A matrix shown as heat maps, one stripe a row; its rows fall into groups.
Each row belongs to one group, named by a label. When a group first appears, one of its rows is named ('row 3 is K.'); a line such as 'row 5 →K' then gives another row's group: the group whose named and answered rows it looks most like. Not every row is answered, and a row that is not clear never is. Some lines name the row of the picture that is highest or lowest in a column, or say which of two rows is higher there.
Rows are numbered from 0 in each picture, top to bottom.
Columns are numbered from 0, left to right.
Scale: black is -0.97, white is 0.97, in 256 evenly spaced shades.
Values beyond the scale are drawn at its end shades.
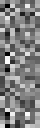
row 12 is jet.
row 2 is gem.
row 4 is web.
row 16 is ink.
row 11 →web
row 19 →ink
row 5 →web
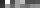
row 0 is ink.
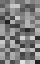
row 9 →jet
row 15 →jet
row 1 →ink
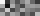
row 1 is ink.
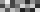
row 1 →jet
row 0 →web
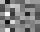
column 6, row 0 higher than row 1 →Yes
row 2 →gem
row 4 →jet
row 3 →web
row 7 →web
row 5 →ink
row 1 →ink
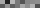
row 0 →ink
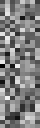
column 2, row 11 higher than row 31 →No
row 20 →gem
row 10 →web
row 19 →gem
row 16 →gem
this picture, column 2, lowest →16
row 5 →gem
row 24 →web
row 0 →jet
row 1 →web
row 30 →jet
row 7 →jet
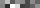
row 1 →ink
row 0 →web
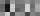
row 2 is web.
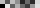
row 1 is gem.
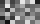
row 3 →web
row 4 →gem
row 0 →jet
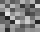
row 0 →jet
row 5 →gem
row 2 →web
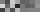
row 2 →gem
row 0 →ink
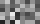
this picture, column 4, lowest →3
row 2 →gem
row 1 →jet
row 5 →gem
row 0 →web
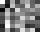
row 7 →jet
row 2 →gem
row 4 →jet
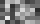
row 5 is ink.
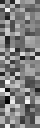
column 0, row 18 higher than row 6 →No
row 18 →gem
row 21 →ink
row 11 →ink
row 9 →ink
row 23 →web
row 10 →ink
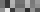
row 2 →web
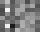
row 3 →gem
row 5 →jet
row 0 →web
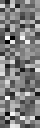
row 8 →jet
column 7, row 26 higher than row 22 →No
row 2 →gem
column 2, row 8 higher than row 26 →No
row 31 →ink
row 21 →web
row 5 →jet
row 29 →jet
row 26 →ink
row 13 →gem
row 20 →web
